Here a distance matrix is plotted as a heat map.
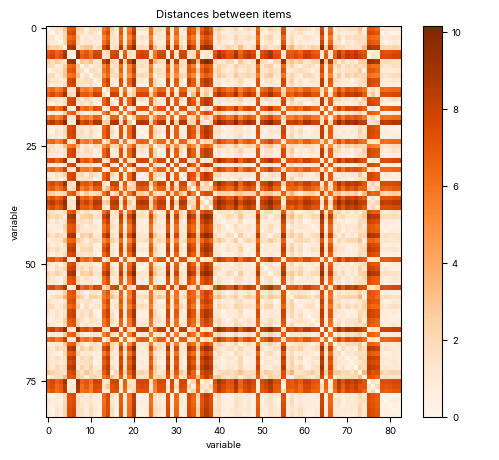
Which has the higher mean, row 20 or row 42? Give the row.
20
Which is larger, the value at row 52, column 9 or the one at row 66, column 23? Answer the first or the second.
the second
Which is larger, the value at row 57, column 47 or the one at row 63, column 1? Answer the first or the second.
the first
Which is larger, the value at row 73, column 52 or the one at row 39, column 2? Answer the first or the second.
the first
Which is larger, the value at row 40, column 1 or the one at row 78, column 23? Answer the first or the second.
the first
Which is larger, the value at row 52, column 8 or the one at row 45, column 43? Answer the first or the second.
the first
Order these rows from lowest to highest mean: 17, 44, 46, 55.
46, 44, 17, 55
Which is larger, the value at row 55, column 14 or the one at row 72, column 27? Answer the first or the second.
the first
